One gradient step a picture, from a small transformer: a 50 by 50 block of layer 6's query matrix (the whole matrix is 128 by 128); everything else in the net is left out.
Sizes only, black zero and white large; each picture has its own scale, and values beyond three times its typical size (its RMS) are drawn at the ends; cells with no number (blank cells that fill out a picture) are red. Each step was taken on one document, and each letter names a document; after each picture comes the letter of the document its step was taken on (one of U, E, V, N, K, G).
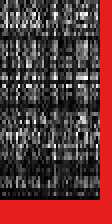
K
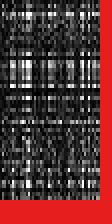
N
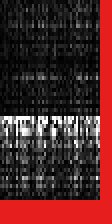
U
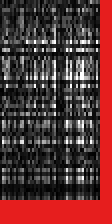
K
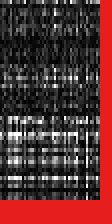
K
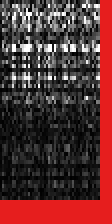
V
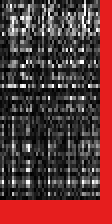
V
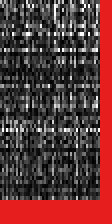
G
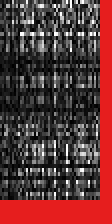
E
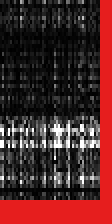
G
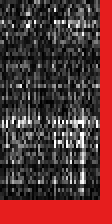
G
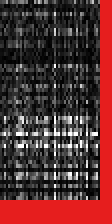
K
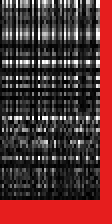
U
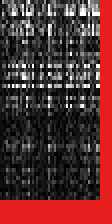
V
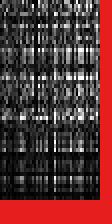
U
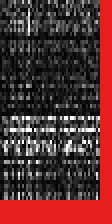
N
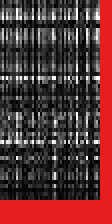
U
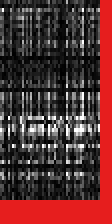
E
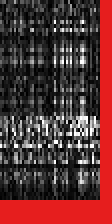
G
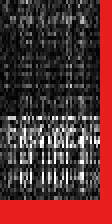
E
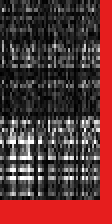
V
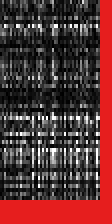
K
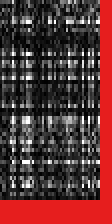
N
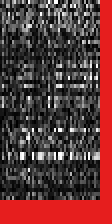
N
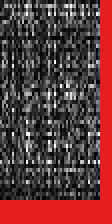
N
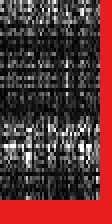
N
